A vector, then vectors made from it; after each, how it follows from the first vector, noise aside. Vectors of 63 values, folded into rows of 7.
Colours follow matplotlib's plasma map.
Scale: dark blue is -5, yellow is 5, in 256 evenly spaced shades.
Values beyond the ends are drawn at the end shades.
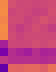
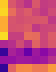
scaled up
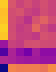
scaled up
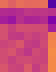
reversed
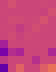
partly zeroed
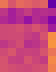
reversed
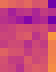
reversed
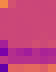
partly zeroed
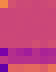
partly zeroed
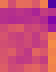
reversed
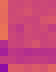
shrunk
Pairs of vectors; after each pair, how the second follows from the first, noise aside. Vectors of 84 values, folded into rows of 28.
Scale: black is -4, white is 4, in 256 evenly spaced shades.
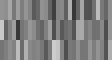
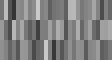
shuffled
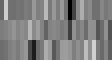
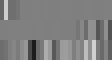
partly zeroed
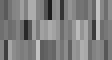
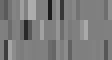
partly zeroed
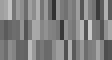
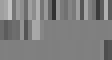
partly zeroed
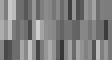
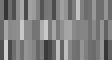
shuffled
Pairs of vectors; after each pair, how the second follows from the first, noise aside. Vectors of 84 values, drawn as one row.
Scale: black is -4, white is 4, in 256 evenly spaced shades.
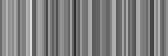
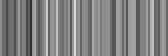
negated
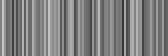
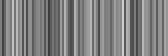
negated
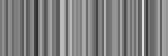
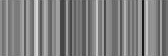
negated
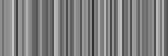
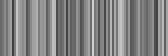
sign-scrambled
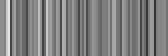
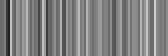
negated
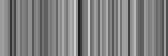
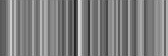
negated
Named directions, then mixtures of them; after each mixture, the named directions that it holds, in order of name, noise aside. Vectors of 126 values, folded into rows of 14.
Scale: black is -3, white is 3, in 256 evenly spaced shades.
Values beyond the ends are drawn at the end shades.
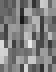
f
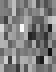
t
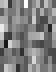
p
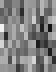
f, p, t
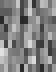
f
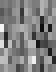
f, p, t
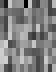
f, p, t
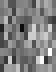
t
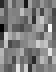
p, t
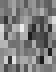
t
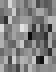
t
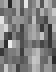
p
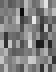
f, p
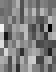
f, p, t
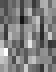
f
